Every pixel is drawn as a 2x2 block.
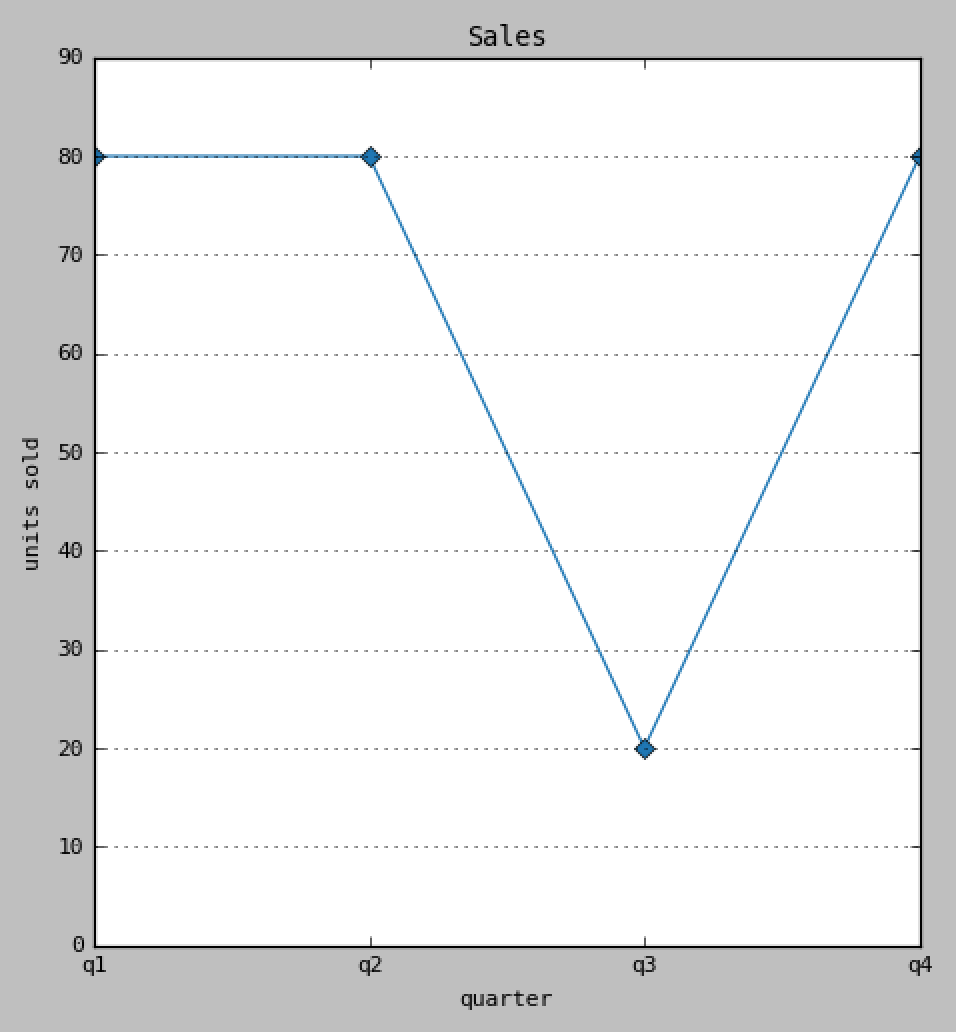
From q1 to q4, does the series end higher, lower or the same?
the same
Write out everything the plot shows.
Title: Sales
x-axis: quarter, ticks q1 q2 q3 q4
y-axis: units sold, ticks 0 10 20 30 40 50 60 70 80 90
Values:
80 80 20 80
